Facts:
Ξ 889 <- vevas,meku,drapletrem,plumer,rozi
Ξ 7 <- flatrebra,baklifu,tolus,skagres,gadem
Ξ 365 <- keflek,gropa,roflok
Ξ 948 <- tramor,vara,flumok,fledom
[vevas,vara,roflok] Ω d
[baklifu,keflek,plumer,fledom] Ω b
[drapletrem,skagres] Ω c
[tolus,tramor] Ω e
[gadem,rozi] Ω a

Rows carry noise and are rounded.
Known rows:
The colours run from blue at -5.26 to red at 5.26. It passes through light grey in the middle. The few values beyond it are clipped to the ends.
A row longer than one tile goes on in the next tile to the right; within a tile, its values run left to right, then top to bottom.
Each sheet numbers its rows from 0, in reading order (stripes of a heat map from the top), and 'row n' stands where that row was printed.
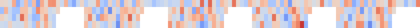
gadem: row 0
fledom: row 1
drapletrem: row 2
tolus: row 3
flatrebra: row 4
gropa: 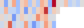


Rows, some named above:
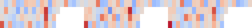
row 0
roflok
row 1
vara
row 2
vara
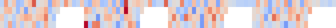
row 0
vevas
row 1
skagres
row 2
fledom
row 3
plumer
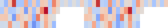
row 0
flumok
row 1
flumok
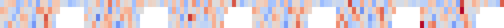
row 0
baklifu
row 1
meku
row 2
rozi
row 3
baklifu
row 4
tramor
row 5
skagres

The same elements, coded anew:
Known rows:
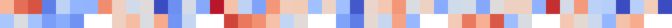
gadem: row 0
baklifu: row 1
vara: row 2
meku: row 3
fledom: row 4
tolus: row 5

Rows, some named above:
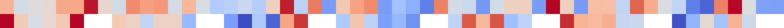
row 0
roflok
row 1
drapletrem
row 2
gropa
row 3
gadem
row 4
fledom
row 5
vevas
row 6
flumok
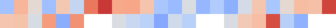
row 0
keflek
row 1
skagres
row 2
plumer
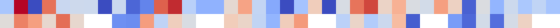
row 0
tramor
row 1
flumok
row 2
tolus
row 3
rozi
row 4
flatrebra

